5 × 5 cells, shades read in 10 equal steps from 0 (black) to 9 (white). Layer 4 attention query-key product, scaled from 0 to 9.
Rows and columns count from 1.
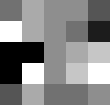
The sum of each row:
23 25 18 30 22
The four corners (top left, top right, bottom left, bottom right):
4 3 3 5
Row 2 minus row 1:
5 0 0 -1 -2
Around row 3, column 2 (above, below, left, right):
6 9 0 5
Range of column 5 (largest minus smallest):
8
